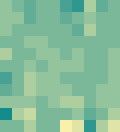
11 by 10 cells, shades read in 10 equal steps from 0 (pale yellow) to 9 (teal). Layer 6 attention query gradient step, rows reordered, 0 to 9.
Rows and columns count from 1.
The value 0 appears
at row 11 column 6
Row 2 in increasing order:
4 4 4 5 5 5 5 5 6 6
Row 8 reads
6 5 3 4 4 4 5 5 4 4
